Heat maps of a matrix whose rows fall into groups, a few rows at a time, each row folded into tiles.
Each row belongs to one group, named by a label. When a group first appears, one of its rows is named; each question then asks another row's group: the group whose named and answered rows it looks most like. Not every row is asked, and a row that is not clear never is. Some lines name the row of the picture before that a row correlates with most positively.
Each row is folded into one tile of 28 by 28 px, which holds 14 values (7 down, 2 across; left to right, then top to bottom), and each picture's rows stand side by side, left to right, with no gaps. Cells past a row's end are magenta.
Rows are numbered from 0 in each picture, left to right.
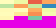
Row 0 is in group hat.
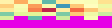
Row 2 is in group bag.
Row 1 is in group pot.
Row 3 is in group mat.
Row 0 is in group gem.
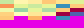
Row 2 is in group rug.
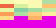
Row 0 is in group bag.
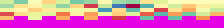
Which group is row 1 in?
mat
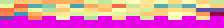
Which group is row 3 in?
pot
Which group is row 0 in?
rug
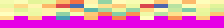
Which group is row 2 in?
gem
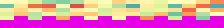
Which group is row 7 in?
gem
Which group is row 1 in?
pot
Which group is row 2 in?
hat
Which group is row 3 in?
bag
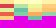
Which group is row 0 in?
bag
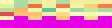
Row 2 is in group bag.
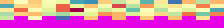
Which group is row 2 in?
pot
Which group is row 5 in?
bag
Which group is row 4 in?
bag
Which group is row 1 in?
bag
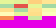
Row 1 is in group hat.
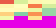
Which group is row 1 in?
bag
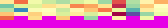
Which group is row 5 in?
gem
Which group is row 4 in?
bag
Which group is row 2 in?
hat
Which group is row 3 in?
pot
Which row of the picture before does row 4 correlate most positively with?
1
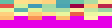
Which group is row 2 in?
hat
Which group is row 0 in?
bag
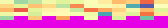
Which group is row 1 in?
hat
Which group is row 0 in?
pot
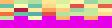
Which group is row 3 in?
hat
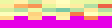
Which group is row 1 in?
bag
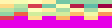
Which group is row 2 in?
hat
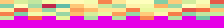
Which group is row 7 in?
mat
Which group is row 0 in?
rug
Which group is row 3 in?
mat
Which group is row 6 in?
rug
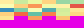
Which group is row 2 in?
hat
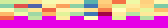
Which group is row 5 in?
gem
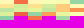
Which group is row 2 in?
pot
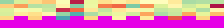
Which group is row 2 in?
mat
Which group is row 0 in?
hat
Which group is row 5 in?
bag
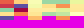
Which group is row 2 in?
hat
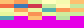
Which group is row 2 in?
mat
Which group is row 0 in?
gem
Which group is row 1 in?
bag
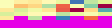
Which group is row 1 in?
gem
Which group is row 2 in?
pot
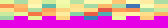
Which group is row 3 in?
rug
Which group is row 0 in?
pot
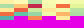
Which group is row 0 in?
rug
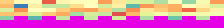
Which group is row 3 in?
mat
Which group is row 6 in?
pot
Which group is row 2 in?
rug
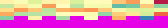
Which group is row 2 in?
pot
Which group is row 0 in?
rug
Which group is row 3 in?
mat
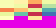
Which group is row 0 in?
mat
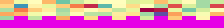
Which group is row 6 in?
bag
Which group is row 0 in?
gem
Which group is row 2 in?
hat
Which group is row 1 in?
mat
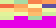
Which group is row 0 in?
pot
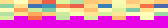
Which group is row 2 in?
pot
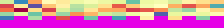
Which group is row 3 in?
rug
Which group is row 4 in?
pot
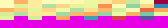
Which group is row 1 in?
gem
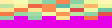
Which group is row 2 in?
rug
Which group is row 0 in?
rug
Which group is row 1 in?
pot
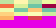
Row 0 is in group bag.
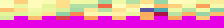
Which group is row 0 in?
mat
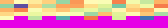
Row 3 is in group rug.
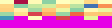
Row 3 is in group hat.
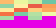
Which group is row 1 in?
pot
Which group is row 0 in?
rug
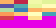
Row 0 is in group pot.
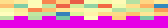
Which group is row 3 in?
hat
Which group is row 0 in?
gem
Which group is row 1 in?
mat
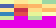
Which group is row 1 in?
pot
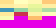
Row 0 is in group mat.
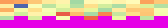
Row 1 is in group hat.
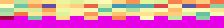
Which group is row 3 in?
bag
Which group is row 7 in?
gem
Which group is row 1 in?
gem
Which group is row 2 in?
hat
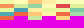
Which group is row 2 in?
bag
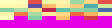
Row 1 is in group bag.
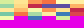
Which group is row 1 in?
gem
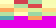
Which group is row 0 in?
mat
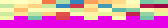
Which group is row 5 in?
pot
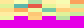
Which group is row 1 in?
bag
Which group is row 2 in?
mat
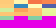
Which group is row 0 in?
gem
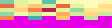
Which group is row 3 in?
rug
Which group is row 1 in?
pot
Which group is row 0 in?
hat
